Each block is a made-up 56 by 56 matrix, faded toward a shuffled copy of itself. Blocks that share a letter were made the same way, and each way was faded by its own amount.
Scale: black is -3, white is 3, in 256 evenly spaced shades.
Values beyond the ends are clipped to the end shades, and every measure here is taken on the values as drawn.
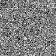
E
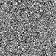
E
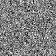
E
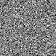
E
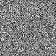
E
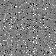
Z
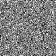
E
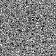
E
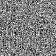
E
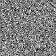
E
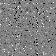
Z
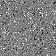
Z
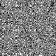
E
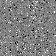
Z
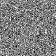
E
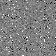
Z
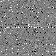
Z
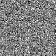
E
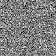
E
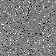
Z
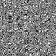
E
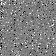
Z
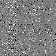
Z
